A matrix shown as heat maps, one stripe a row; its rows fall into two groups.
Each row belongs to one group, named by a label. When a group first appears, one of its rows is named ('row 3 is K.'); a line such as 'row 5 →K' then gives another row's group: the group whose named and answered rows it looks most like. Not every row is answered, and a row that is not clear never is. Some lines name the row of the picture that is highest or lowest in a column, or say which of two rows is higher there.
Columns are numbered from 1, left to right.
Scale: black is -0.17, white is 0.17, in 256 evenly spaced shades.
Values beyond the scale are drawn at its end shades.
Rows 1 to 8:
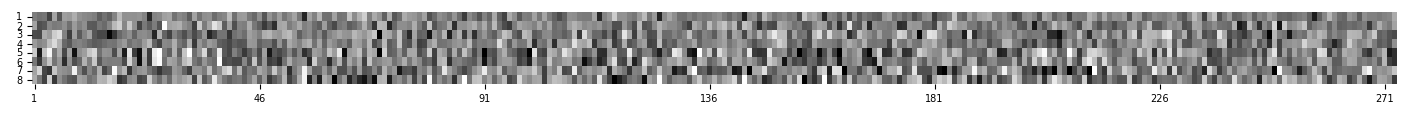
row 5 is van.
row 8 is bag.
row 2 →bag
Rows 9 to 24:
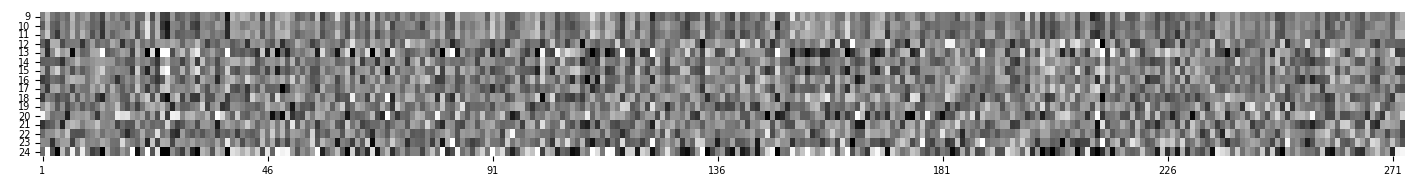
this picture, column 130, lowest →24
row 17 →van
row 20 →bag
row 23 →van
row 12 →van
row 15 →van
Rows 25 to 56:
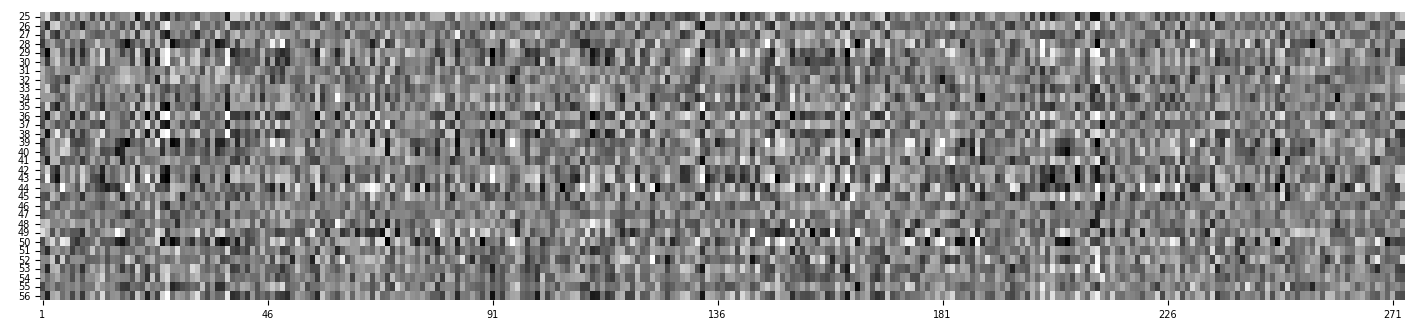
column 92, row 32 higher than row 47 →No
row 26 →van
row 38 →van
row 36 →van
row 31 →bag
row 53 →van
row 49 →bag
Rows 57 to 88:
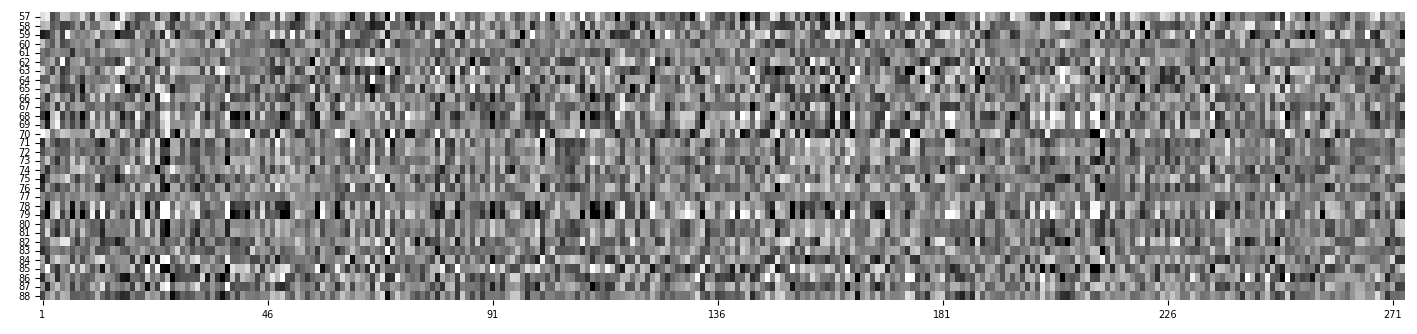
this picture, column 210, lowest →63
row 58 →bag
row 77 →bag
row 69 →van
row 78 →van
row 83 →van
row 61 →van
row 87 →van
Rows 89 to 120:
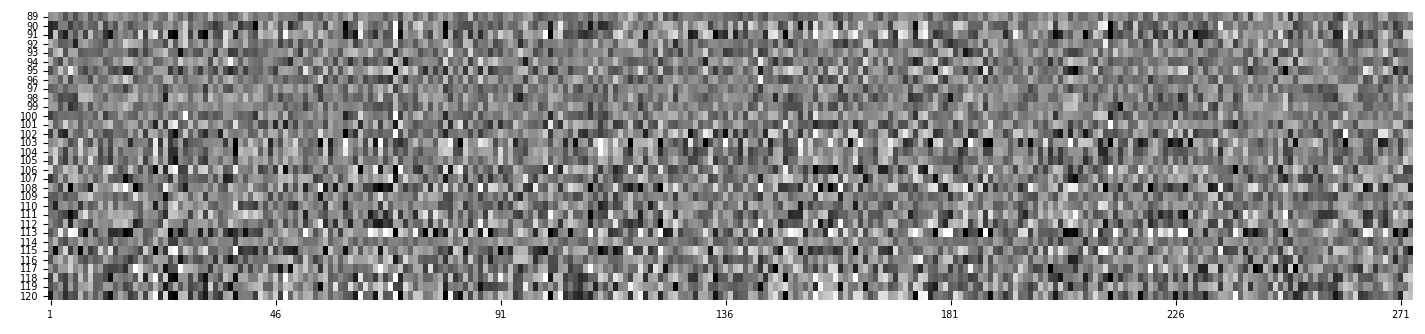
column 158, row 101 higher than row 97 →No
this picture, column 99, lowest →115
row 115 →van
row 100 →van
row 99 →bag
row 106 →van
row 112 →bag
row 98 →bag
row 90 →van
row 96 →bag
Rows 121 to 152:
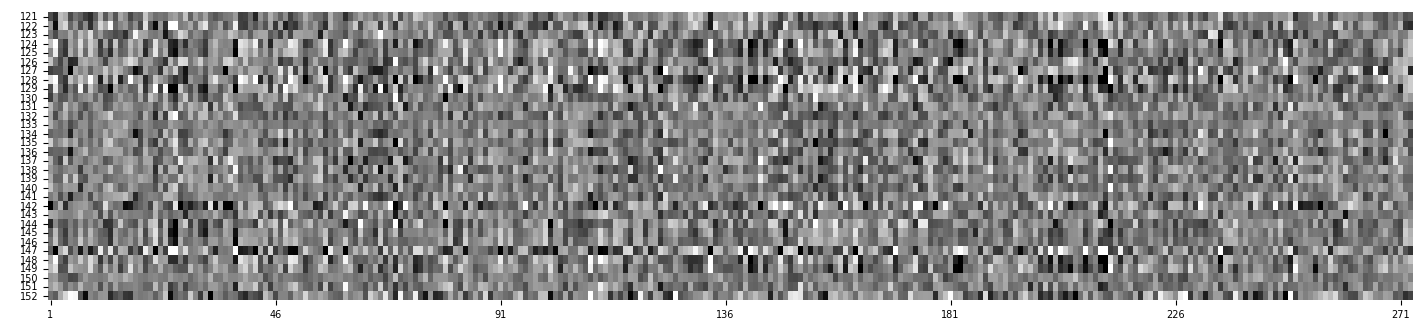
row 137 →bag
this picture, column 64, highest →142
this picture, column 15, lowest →128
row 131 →bag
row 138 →van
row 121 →van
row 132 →van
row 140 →van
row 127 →bag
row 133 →bag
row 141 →bag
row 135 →van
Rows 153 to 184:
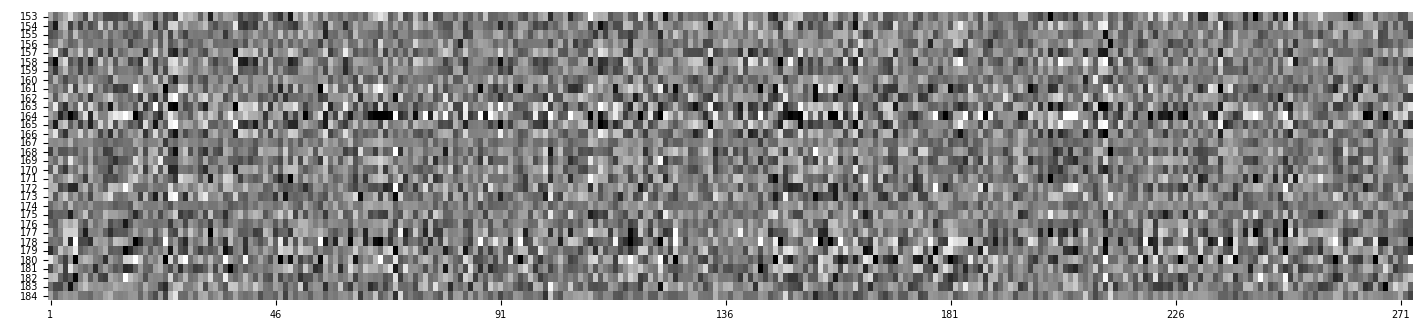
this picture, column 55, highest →178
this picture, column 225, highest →181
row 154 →van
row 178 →bag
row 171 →bag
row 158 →van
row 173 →van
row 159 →van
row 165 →van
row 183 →bag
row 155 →bag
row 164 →bag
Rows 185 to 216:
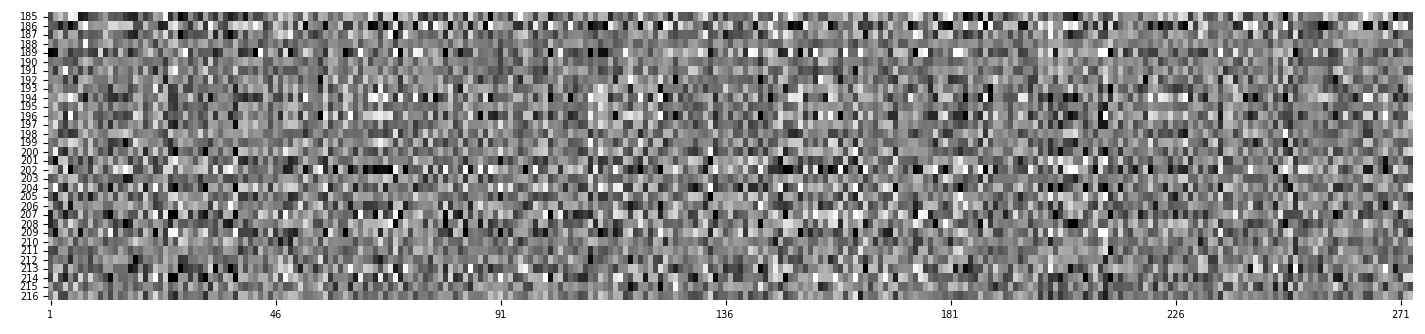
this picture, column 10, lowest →189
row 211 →van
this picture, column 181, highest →185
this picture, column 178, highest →202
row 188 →van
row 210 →bag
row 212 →bag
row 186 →bag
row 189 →van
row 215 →bag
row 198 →bag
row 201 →van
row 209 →van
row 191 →van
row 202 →bag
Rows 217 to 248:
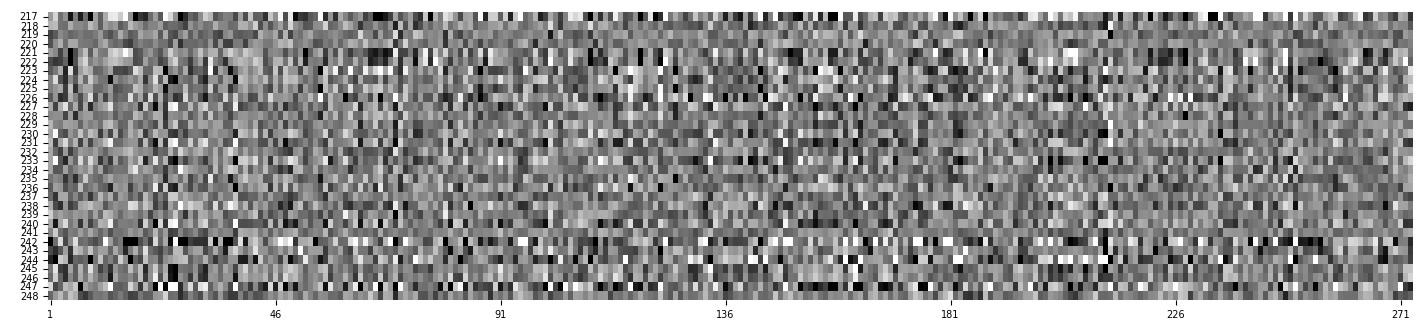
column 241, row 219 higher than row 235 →Yes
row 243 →bag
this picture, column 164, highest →238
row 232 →bag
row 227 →van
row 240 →van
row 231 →van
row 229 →van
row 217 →bag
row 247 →van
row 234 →bag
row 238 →bag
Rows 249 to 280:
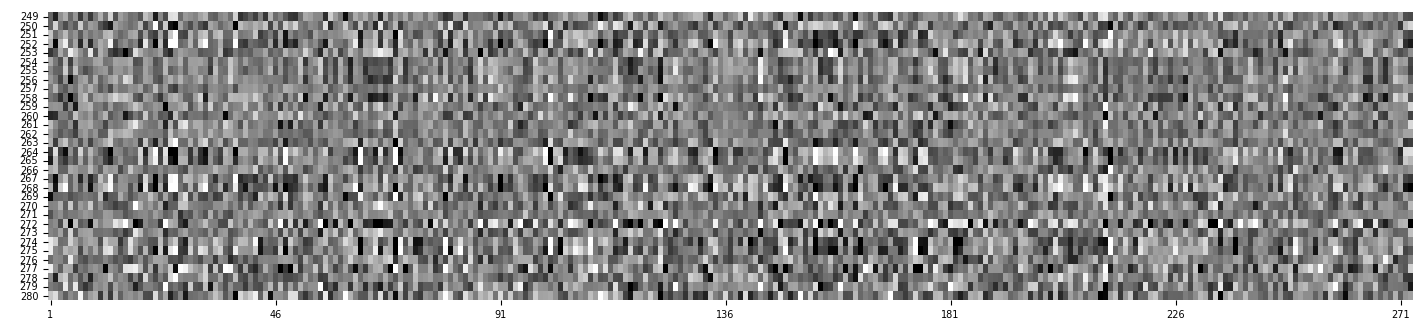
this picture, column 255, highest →277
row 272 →bag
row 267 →van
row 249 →van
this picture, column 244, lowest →272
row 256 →bag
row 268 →van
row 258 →bag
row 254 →bag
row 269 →van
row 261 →bag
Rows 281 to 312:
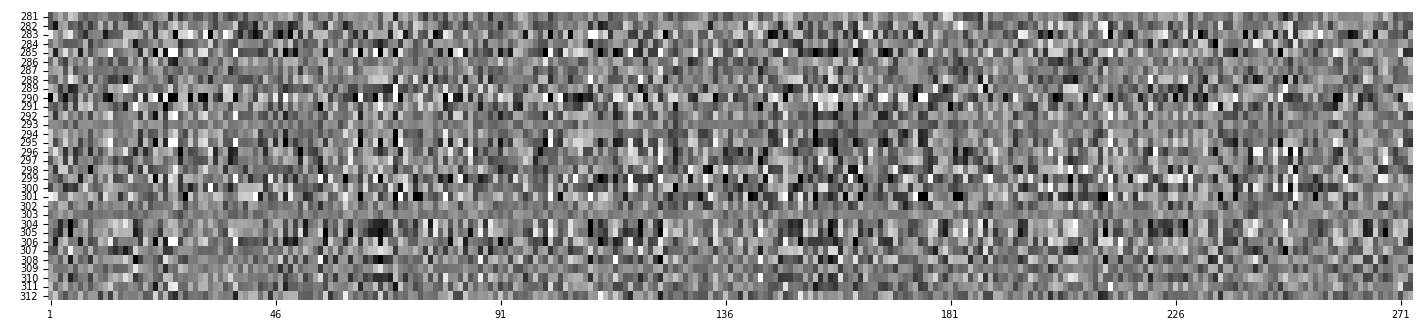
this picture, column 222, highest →296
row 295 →van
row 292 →van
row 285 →van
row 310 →bag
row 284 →bag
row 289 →bag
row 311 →van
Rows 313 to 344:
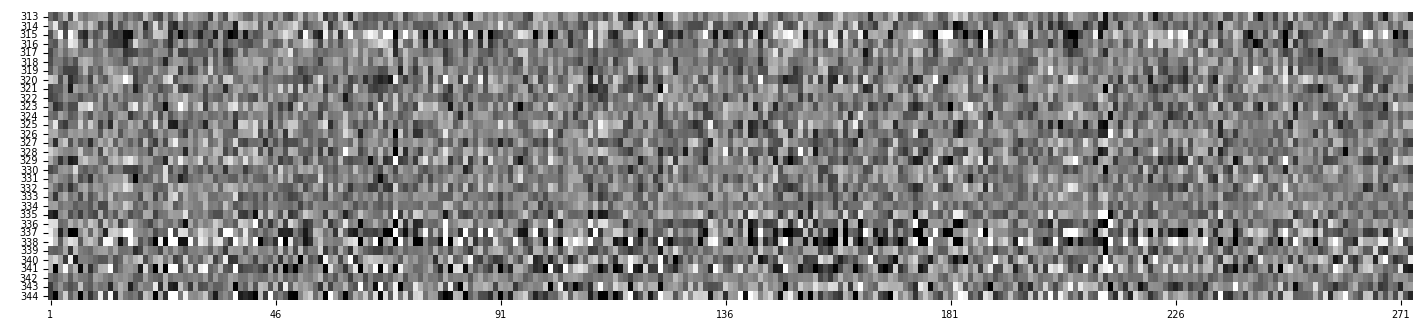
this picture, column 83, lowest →343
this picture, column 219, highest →338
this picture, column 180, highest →315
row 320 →bag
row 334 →bag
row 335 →van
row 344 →van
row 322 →van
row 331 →bag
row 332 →bag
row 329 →bag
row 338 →van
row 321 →bag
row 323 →bag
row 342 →bag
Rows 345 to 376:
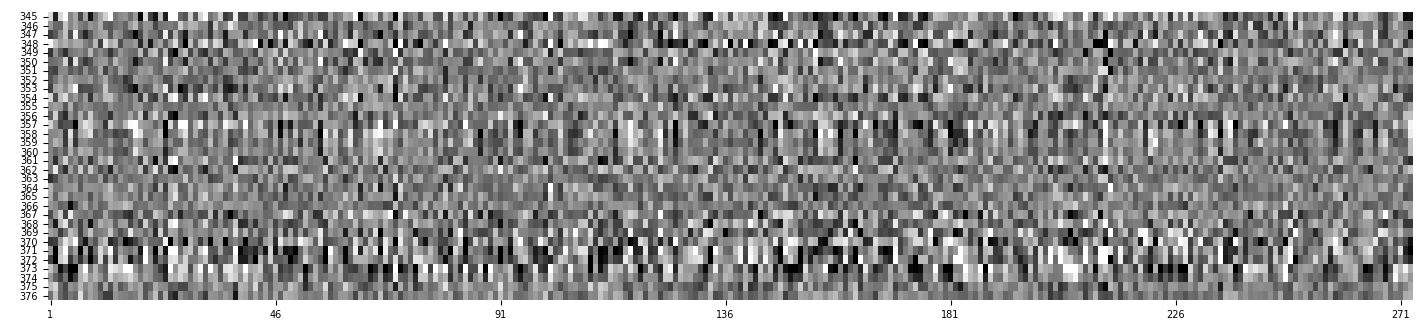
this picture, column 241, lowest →367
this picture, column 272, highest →373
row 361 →van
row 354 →van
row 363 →van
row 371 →van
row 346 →bag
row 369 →van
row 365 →van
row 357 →bag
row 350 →bag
